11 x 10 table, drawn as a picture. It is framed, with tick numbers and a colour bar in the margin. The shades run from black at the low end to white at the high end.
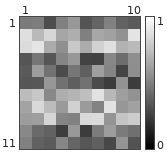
Calmest part: bottom left. Slope: none. Ninth with the lowest average: middle right. Stripes: horizontal, repeating 2 times.
